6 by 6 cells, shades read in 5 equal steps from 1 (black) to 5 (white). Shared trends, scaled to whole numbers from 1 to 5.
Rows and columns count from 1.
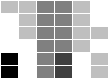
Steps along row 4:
same down same up up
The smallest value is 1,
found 2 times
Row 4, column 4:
3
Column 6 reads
5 5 4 5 4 4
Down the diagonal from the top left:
4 4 3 3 5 4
